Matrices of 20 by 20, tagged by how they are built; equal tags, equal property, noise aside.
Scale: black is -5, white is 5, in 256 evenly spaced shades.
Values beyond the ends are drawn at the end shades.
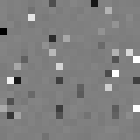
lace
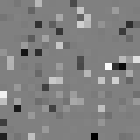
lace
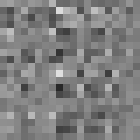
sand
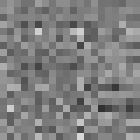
sand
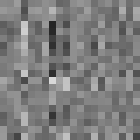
sand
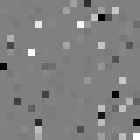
lace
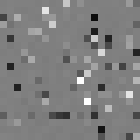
lace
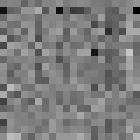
sand
